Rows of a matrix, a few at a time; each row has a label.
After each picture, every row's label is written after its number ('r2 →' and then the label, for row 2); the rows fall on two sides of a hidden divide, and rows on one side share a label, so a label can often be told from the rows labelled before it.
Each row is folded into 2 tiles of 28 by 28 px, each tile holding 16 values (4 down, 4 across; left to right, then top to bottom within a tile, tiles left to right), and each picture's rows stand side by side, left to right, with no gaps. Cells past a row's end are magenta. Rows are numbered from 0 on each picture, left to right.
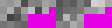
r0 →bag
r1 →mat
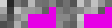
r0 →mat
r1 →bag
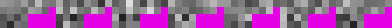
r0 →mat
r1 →mat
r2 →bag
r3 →mat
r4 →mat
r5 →bag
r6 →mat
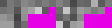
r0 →bag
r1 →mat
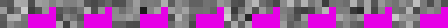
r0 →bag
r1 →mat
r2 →bag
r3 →mat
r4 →bag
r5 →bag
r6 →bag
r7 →bag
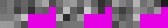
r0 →bag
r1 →bag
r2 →bag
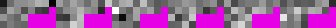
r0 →bag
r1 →mat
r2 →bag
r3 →bag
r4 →mat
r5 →bag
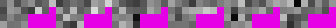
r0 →mat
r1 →mat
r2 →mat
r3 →mat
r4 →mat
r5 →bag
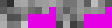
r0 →bag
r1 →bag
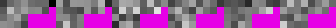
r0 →bag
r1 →bag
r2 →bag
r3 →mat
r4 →mat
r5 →bag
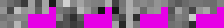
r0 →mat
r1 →bag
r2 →mat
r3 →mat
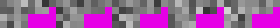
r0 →bag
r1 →mat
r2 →mat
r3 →mat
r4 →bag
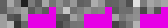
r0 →bag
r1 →mat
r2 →bag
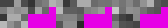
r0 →mat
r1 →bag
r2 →bag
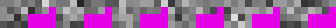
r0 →bag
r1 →mat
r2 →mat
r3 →bag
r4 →mat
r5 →mat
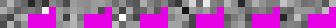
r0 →mat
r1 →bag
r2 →mat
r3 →bag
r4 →mat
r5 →mat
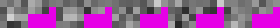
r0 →mat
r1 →mat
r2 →bag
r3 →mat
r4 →mat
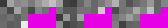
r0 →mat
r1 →mat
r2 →mat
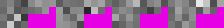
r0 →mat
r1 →bag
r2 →bag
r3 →mat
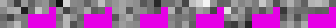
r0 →mat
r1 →bag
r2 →mat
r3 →bag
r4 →bag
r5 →mat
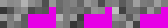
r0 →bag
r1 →bag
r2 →bag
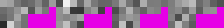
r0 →mat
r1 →bag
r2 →mat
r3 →bag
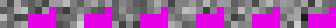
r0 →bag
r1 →mat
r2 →mat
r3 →bag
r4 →bag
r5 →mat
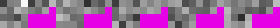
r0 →bag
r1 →bag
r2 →mat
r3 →mat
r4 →bag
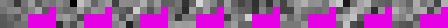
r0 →mat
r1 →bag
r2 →bag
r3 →bag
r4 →mat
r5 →bag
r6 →bag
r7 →bag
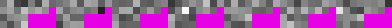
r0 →mat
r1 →mat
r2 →bag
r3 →bag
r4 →mat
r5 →bag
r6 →bag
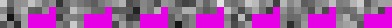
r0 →bag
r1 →mat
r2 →mat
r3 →mat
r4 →bag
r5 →mat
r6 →bag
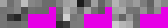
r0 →bag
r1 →mat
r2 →bag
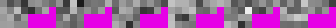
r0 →mat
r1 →mat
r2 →bag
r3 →bag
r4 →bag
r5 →bag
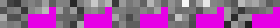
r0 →bag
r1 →mat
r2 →bag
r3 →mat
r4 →bag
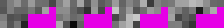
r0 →bag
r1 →bag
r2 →mat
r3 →bag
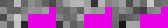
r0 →mat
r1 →bag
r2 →mat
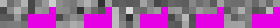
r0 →mat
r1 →mat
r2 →bag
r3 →mat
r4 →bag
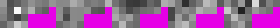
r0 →mat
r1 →bag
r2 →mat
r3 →mat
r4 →mat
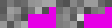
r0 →mat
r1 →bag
